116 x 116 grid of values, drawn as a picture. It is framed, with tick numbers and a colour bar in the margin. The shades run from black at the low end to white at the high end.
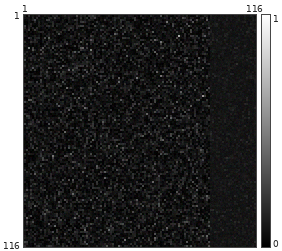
Mirror symmetry: none. Seam: vertical, 80% of the way across, the right part calmer. Average level on the scale: 10%. Slope: none. Stripes: none. Histogram: skewed, a long tail of high values.
